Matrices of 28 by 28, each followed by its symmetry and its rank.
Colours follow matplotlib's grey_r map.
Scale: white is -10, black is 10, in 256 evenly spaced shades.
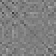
symmetric, rank five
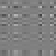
neither, rank one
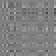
neither, rank two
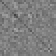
symmetric, rank five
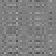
neither, rank two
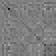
symmetric, rank five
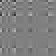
symmetric, rank one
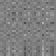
neither, rank two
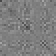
symmetric, rank five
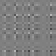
symmetric, rank one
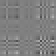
symmetric, rank one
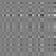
neither, rank one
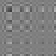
symmetric, rank one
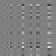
neither, rank one
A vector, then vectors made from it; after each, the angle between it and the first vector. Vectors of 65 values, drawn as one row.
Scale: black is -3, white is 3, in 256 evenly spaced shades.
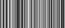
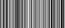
nearly parallel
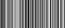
partly opposed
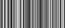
nearly opposite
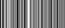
partly aligned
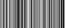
nearly parallel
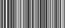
nearly opposite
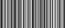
partly opposed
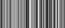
orthogonal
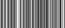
nearly opposite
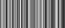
partly aligned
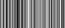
nearly parallel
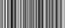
partly opposed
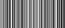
partly aligned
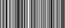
nearly parallel
